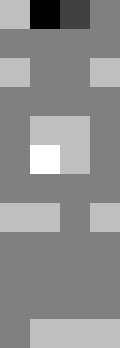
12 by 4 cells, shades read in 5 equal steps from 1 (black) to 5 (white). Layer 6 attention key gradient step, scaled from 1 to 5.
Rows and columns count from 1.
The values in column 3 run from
2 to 4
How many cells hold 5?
1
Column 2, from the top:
1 3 3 3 4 5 3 4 3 3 3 4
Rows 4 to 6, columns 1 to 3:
3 3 3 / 3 4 4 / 3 5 4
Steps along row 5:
up same down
